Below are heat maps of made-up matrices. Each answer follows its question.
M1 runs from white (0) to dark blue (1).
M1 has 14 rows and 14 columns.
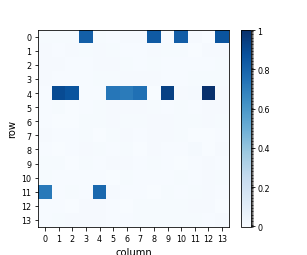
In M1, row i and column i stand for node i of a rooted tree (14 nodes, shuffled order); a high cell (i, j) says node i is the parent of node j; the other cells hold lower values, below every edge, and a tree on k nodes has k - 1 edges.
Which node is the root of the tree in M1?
11
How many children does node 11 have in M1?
2
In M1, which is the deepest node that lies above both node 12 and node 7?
4
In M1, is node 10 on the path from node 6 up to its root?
no
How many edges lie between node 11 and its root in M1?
0
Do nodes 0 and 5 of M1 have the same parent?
no
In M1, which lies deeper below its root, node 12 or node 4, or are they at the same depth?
node 12
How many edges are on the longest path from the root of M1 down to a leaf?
2
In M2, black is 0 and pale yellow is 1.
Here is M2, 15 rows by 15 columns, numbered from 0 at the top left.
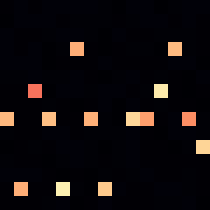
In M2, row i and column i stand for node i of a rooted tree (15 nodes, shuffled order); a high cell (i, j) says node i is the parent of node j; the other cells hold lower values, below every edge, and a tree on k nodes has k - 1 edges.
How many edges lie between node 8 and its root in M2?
0
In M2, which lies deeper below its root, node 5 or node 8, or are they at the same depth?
node 5
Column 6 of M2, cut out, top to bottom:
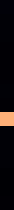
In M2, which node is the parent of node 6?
8
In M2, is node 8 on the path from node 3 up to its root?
yes
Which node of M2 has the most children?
8
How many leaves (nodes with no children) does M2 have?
10
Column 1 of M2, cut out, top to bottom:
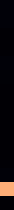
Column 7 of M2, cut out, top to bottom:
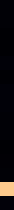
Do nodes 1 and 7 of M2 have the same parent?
yes
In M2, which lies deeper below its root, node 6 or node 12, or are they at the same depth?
node 12
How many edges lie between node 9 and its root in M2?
1
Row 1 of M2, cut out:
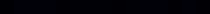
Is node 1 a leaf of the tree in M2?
yes
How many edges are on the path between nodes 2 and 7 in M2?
4
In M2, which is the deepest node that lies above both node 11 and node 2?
6
